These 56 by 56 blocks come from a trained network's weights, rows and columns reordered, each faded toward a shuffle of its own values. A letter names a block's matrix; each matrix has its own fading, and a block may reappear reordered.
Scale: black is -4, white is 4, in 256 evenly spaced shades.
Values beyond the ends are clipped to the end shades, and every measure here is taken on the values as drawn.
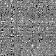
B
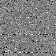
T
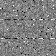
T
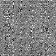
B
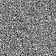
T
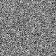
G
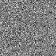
G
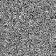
G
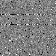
T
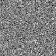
G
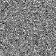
G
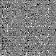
B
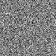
G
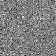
G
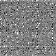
B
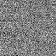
G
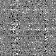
B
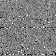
T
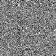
T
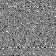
T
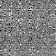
B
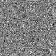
G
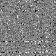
T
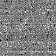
B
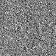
T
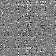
B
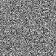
G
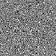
G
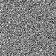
T
